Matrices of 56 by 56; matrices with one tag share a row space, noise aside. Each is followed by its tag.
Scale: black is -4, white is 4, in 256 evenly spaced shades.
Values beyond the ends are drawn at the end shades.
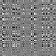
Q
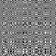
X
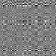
X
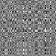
X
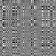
Q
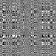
Q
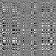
Q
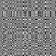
X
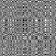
X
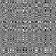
X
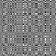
X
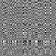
X
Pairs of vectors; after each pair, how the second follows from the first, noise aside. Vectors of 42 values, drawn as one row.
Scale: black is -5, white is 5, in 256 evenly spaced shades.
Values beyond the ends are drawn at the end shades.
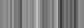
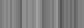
shrunk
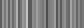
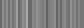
shrunk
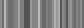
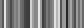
scaled up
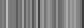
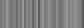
shrunk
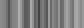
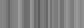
shrunk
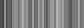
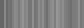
shrunk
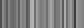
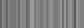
shrunk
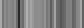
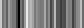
scaled up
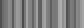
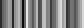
scaled up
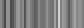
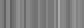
shrunk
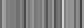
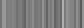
shrunk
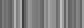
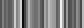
scaled up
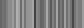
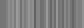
shrunk
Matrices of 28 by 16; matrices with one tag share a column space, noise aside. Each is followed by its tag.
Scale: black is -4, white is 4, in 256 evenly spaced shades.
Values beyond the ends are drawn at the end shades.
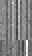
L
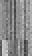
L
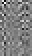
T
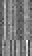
L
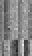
L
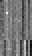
L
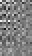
T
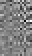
T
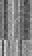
L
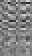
T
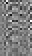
T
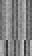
L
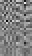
T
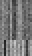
L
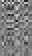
T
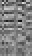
T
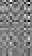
T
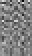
T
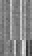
L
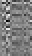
T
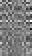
T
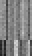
L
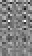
T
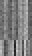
L
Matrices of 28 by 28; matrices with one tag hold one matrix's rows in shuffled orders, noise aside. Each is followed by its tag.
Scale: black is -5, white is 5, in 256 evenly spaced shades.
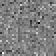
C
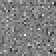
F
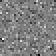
C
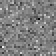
C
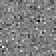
C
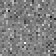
F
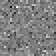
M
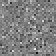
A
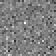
F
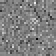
A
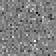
A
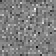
A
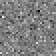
C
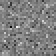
M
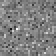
M
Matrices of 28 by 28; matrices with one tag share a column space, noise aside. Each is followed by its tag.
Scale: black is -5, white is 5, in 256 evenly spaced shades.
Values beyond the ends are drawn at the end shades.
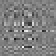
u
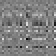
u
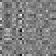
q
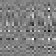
u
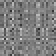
q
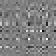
u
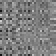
q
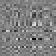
u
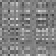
q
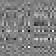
u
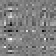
u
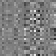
q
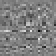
u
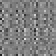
q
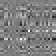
u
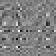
u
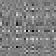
u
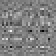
u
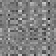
q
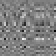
u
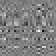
u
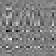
u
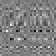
u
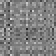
q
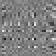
u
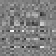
u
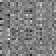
q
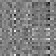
q
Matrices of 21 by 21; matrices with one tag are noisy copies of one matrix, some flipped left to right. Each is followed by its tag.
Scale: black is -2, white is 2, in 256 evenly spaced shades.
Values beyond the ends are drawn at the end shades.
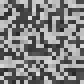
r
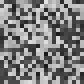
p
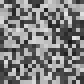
p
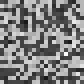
r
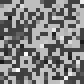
p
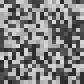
p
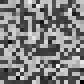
r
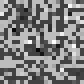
r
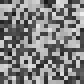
p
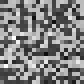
r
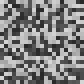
r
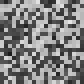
p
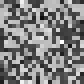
p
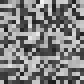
r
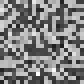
r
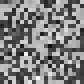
p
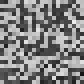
r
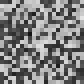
p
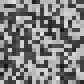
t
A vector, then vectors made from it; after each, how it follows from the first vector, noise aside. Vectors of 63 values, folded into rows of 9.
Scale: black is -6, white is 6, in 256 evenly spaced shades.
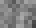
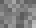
negated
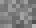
sign-scrambled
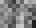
scaled up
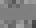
partly zeroed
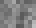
negated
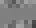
partly zeroed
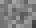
sign-scrambled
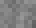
shrunk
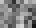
scaled up
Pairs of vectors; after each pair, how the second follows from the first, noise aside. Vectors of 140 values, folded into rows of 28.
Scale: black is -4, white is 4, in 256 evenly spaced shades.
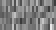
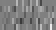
partly zeroed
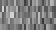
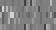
partly zeroed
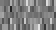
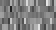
copied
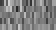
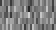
shuffled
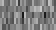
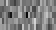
shuffled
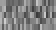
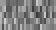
copied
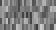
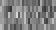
shuffled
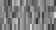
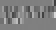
partly zeroed
